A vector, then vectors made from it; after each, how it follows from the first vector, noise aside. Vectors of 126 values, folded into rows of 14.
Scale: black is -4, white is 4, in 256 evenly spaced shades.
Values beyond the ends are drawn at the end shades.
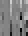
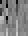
reversed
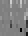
partly zeroed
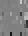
partly zeroed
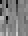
reversed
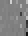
partly zeroed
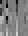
reversed
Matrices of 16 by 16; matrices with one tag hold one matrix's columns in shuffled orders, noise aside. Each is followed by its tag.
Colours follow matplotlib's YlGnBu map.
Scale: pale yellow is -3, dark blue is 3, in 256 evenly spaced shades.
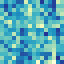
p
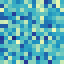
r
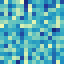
p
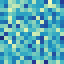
r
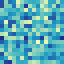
r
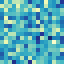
r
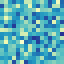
r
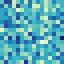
r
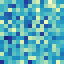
r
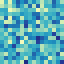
r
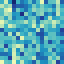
p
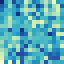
p
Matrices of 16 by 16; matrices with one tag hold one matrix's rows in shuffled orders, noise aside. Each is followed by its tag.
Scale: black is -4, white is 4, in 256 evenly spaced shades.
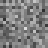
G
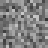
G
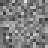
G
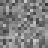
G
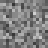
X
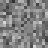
X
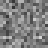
X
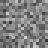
G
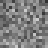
G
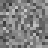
G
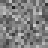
X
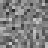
X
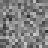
G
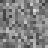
G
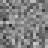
G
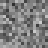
X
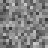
G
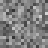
X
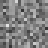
G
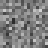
X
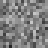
G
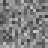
G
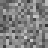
G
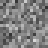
G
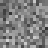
G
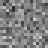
X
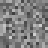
X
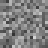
X
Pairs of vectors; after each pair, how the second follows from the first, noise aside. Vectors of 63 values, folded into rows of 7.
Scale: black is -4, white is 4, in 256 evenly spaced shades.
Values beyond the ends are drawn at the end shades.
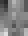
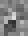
wrapped around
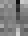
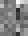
sign-scrambled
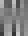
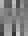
copied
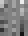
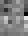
wrapped around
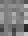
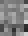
copied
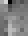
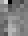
copied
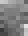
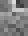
wrapped around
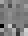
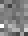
sign-scrambled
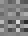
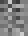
wrapped around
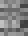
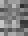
copied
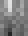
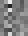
sign-scrambled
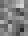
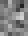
wrapped around
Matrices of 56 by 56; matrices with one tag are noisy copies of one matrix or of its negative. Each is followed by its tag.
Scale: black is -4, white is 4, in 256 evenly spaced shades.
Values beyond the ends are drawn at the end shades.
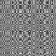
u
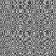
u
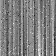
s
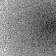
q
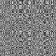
u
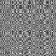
u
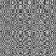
u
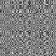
u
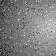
q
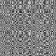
u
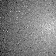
q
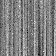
s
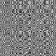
u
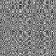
u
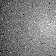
q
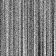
s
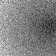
q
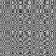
u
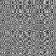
u
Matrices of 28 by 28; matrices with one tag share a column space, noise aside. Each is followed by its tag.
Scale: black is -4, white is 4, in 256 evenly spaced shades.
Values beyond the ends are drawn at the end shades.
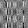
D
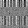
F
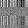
F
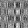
D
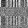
F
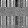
F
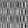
D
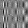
D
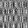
D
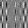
D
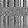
F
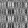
D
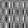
D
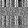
F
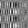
D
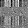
F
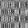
D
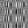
D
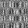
D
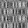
D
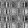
D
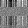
F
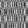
D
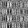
D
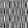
D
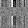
F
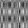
D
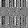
F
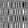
D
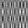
D
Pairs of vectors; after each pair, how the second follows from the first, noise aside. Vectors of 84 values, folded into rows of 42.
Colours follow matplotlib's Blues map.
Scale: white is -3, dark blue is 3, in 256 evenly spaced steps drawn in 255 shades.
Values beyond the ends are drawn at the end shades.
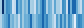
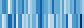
reversed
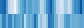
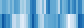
reversed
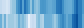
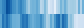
reversed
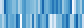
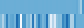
partly zeroed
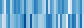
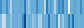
partly zeroed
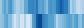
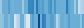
partly zeroed
